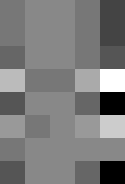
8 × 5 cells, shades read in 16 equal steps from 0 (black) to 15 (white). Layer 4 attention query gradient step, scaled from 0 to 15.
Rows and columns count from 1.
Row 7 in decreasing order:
8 8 8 8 7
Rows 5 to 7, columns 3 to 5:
8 6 0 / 8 9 12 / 8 8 8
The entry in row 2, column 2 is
8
